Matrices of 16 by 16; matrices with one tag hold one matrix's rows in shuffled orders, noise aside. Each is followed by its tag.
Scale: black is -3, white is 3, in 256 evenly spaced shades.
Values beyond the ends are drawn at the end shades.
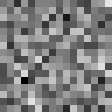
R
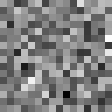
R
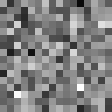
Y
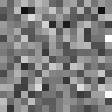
R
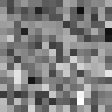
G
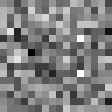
G
